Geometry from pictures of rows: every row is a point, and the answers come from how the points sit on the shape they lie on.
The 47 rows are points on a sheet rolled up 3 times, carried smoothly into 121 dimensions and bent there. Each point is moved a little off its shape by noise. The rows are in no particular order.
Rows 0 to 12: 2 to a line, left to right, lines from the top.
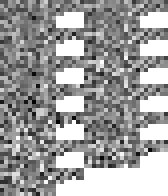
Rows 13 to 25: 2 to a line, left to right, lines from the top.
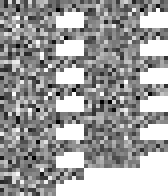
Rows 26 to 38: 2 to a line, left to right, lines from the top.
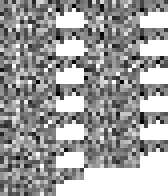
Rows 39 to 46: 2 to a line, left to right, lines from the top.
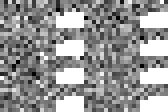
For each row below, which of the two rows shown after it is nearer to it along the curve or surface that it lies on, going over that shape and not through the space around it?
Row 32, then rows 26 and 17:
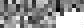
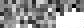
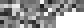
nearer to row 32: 26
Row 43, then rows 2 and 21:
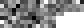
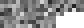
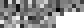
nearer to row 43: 21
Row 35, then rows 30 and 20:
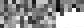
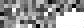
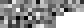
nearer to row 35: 30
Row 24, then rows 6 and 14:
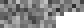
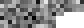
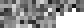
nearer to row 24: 6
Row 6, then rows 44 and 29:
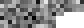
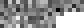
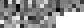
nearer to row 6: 44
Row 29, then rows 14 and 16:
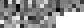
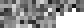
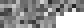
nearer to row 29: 14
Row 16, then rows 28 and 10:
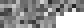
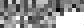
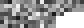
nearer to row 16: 10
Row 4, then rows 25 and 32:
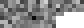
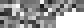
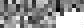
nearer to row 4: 25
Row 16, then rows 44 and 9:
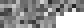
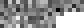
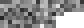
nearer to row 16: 9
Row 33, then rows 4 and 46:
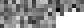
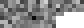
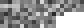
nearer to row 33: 46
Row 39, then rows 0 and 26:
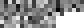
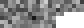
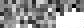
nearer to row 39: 26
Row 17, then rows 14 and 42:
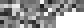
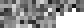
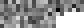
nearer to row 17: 14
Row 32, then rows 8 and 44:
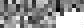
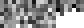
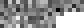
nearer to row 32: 8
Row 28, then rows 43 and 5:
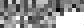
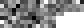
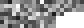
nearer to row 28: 43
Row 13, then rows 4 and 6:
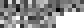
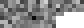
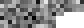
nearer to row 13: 6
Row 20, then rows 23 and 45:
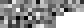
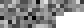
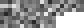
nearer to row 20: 23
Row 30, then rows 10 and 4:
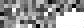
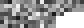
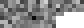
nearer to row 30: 10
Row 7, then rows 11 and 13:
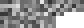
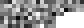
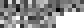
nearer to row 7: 11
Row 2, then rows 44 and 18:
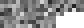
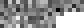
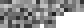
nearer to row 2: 18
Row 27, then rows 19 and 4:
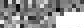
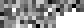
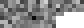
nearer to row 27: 19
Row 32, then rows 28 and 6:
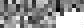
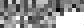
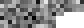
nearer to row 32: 28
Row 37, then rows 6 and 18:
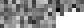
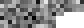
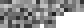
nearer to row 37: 6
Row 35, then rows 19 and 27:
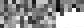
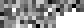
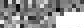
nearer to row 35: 27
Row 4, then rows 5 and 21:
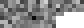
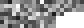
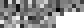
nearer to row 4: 5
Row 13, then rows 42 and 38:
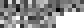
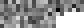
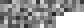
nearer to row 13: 42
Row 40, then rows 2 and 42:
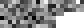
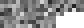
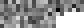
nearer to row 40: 42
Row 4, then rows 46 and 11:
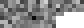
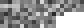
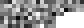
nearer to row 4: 46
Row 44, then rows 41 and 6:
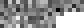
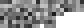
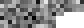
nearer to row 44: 6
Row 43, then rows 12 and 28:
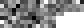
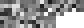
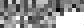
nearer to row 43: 28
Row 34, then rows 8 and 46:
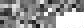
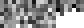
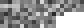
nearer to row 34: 46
